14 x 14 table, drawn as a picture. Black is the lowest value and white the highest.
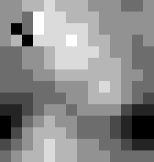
Ninth with the highest average: top middle. Roughest part: top left. Odd patch: rougher, in the top left. Ninth with the lowest average: bottom right.
